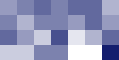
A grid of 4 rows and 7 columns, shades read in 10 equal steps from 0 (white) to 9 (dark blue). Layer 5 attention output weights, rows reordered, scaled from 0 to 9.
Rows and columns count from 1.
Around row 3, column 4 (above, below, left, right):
5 5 2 1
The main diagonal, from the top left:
4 3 2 5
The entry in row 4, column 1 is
2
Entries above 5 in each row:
3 1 3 1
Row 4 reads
2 2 5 5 0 0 9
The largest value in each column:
6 5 6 7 6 6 9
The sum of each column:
17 14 18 22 11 15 22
